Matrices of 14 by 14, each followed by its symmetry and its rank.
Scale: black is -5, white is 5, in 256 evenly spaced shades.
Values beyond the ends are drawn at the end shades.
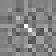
symmetric, rank three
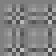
symmetric, rank one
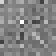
symmetric, rank three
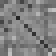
symmetric, full rank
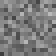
neither, full rank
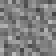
antisymmetric, full rank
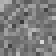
symmetric, full rank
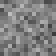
neither, full rank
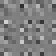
antisymmetric, rank two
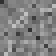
symmetric, full rank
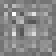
symmetric, rank three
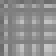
symmetric, rank one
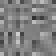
antisymmetric, rank two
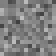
antisymmetric, full rank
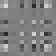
symmetric, rank one
